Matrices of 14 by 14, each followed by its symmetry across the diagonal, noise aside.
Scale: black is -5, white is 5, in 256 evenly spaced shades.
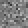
neither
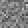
neither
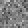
neither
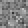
symmetric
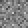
symmetric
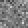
neither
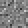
antisymmetric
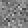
antisymmetric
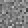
antisymmetric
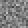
antisymmetric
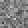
neither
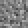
antisymmetric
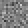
antisymmetric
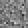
antisymmetric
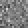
neither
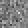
neither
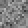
symmetric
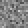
neither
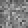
symmetric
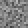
neither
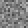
neither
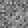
symmetric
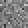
antisymmetric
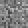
antisymmetric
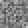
symmetric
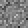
symmetric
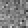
antisymmetric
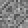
symmetric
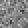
symmetric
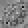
symmetric
